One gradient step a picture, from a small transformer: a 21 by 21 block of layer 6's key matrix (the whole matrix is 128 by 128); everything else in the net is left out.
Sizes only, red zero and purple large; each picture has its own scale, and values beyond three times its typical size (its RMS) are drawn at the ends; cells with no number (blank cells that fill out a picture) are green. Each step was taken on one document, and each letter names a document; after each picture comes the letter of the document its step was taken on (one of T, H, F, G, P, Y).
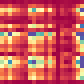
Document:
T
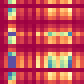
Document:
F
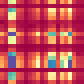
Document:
F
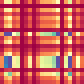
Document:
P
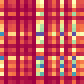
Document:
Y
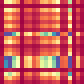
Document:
P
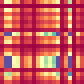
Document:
P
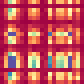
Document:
F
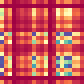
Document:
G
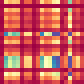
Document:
P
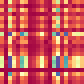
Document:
P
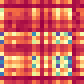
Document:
G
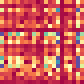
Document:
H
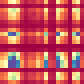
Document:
F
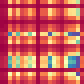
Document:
F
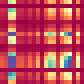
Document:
F
